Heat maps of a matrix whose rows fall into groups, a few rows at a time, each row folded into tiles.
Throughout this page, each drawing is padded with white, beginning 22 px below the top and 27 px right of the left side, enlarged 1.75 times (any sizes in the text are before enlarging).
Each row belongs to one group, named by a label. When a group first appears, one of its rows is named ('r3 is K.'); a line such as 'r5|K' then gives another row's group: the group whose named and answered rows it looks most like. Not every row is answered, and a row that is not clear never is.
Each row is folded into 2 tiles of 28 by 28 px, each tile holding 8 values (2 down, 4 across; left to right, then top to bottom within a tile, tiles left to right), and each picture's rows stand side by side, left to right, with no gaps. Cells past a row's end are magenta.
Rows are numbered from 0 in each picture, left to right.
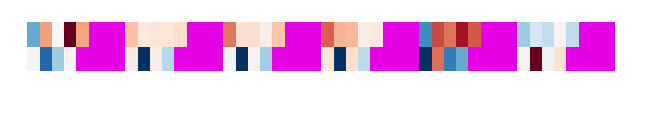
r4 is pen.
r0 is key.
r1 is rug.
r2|rug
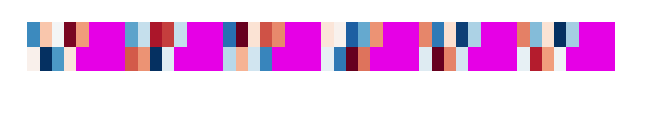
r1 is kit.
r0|key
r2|pen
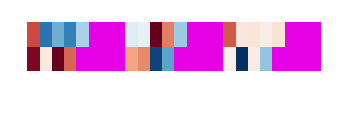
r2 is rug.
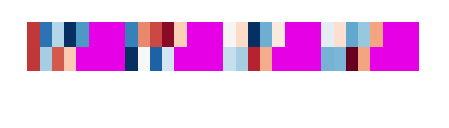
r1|pen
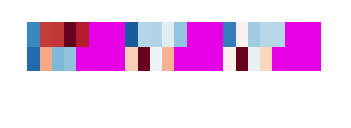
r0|pen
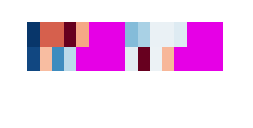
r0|pen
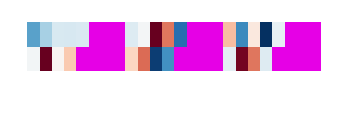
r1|kit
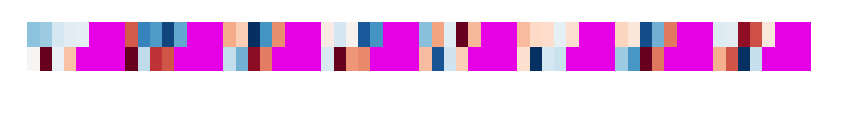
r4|key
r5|rug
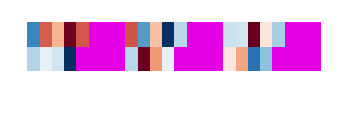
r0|pen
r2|kit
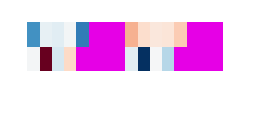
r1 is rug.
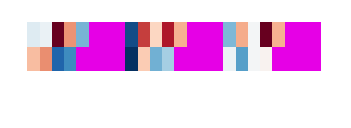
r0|kit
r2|key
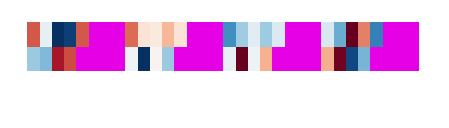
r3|kit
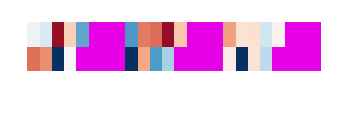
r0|kit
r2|rug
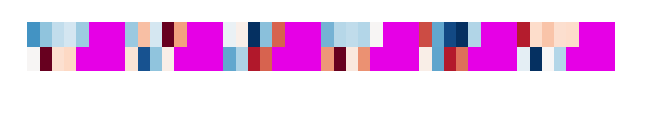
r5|rug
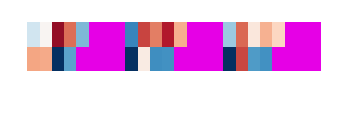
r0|kit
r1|pen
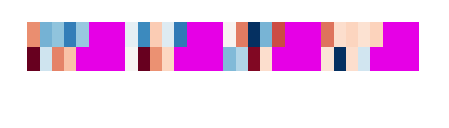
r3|rug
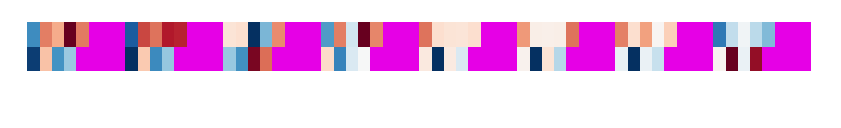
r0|pen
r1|pen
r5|rug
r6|rug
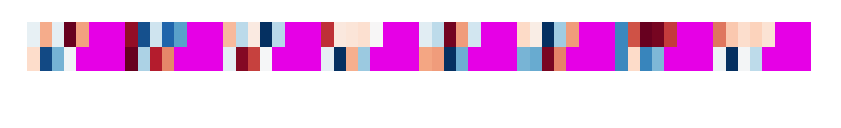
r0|key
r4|kit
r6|pen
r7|rug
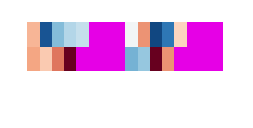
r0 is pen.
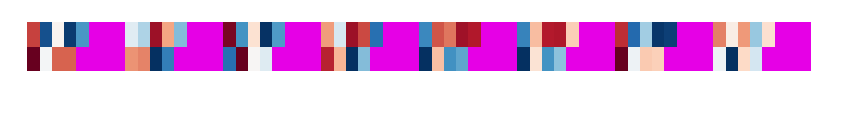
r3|kit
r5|pen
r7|rug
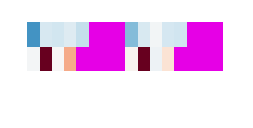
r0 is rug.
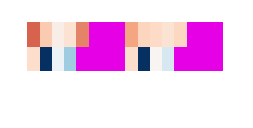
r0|rug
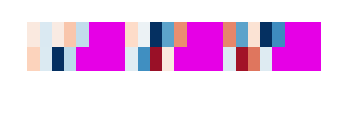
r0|kit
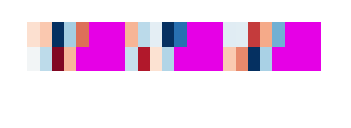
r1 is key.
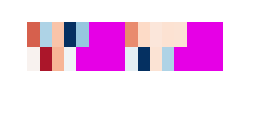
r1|rug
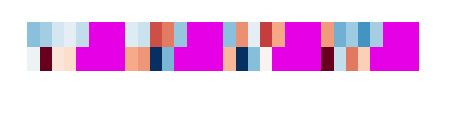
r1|kit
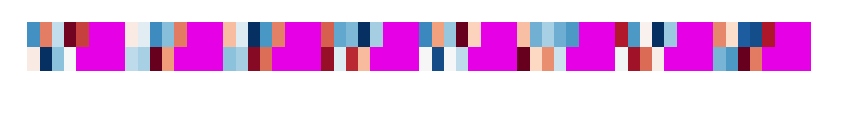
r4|key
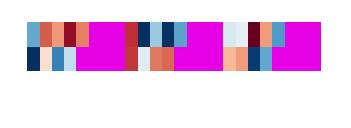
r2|kit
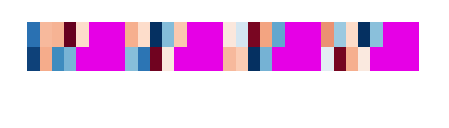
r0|pen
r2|kit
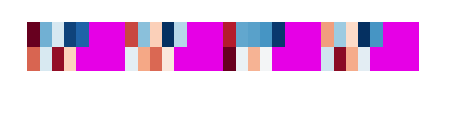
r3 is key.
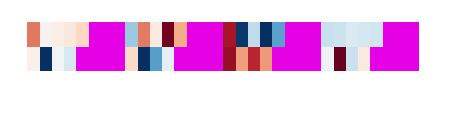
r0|rug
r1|key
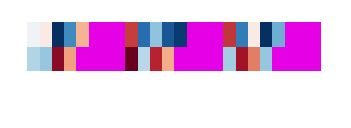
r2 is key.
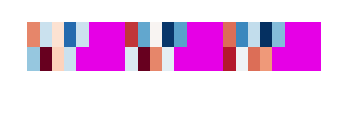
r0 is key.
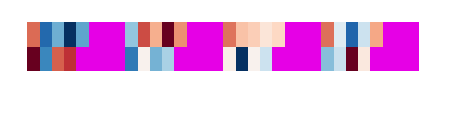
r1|pen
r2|rug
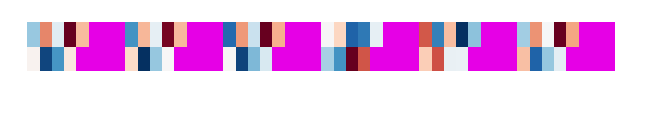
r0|key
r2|key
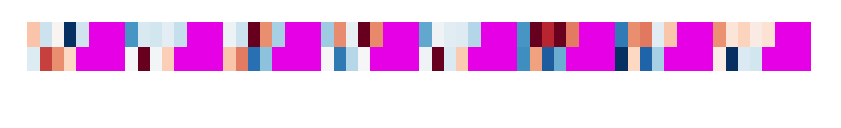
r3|key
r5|pen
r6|pen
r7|rug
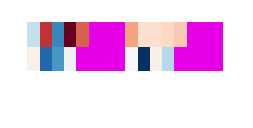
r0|key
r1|rug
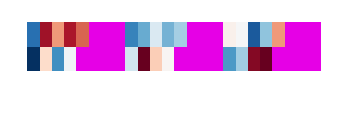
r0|pen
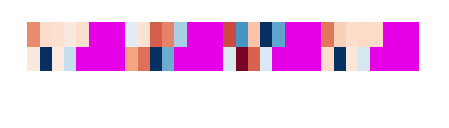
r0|rug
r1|kit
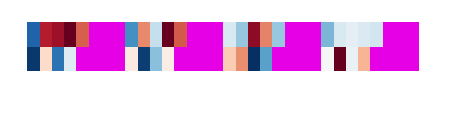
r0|pen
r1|key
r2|kit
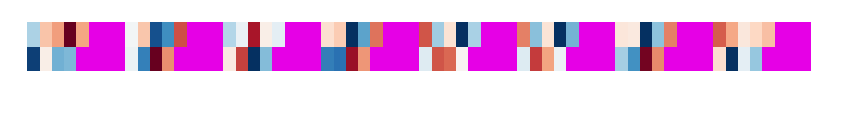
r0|pen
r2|kit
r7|rug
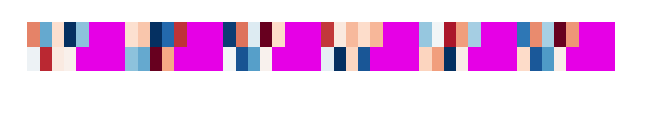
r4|kit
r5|key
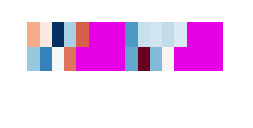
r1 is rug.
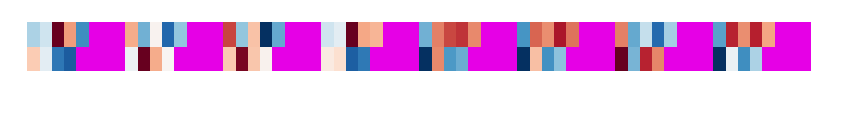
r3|kit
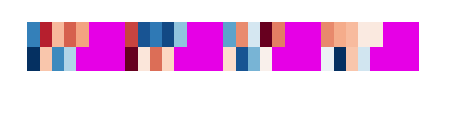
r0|pen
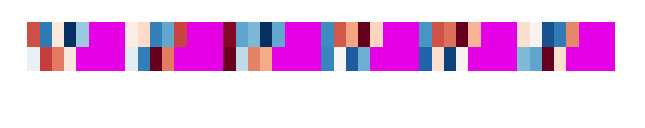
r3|pen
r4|pen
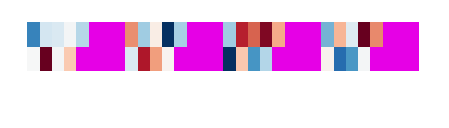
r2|pen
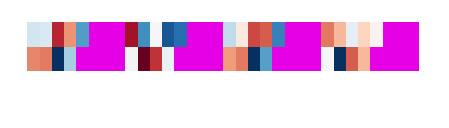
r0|kit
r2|kit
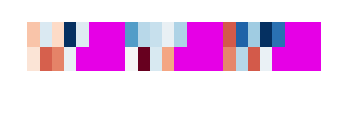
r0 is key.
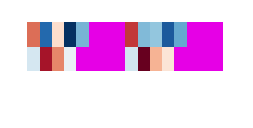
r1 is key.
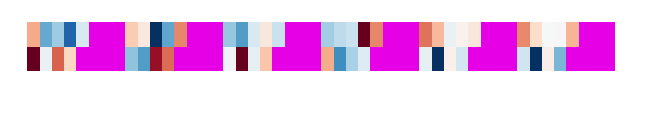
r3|key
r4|rug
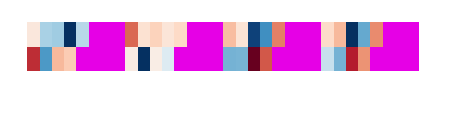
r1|rug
